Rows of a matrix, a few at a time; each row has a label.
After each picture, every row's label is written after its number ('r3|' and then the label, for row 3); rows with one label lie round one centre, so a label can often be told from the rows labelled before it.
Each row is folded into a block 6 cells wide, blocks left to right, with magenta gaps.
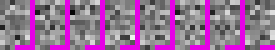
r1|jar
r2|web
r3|web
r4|jar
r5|jar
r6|web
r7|web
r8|jar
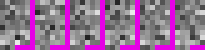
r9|jar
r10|web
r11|jar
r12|jar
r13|jar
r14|jar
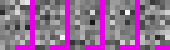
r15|web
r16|jar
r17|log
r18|log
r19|jar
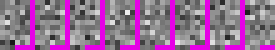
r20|log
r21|jar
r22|jar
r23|log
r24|log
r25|jar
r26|jar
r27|web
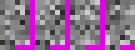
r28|log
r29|log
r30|web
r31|jar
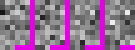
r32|web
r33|jar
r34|log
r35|log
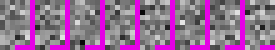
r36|jar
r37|jar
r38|log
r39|jar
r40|web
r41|log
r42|jar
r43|web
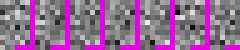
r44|web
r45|log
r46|log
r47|log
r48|log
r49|web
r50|log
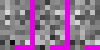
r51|log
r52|jar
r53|log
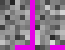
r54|jar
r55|jar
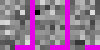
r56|log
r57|web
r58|log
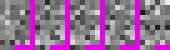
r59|log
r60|jar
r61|jar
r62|jar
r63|web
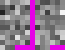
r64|web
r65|jar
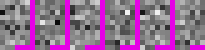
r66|web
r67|log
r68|web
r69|log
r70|web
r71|log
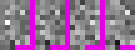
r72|log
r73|log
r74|jar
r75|log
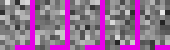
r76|web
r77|jar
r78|web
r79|log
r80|log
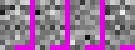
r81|web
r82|web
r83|jar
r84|web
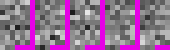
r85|web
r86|jar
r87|web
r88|jar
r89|jar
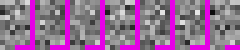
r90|web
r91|log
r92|log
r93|web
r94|log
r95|log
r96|web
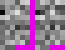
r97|web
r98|web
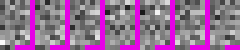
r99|jar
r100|jar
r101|jar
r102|web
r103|web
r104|jar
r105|jar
